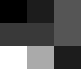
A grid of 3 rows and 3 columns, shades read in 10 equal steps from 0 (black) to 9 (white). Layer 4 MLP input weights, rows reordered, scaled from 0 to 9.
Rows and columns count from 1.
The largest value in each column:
9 6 3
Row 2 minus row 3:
-7 -4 2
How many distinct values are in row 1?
3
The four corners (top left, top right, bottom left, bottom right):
0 3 9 1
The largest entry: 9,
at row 3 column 1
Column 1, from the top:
0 2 9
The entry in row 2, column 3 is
3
